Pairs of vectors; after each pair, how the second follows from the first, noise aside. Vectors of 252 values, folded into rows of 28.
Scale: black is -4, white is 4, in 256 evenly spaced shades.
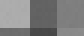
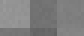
shrunk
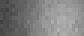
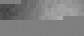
partly zeroed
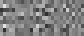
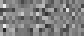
copied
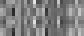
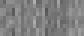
shrunk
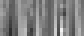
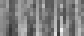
copied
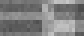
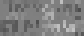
partly zeroed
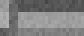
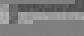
partly zeroed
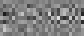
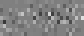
partly zeroed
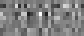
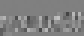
partly zeroed
